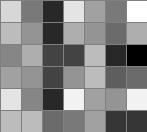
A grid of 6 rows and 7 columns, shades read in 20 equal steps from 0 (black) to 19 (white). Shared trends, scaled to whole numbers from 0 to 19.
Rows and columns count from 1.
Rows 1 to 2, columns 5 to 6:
12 9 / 11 8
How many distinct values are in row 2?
5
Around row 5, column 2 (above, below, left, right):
11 14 17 3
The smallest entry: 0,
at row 3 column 7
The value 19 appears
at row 1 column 7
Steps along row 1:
down down up down down up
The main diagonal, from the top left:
16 11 5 11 12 4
